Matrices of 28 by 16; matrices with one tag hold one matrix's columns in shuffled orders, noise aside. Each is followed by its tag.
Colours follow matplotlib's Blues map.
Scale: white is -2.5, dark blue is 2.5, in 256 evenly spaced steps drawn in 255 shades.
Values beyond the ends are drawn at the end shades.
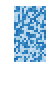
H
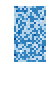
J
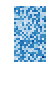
J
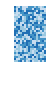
H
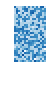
J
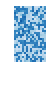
H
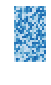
H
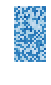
J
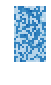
H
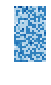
J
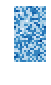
J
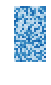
J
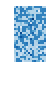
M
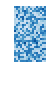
J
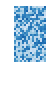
M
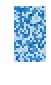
H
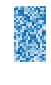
M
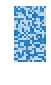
J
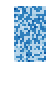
M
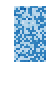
J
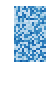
J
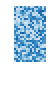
J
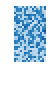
M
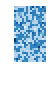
H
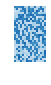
M
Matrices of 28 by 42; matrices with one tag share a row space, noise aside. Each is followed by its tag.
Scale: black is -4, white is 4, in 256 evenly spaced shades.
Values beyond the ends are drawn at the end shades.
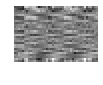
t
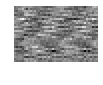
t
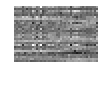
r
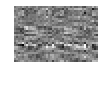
t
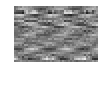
t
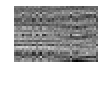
r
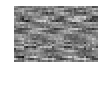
t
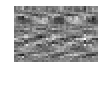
t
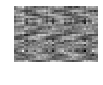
t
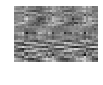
t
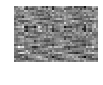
t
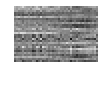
r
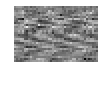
t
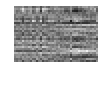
r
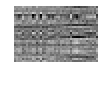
r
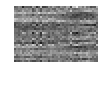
r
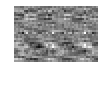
t
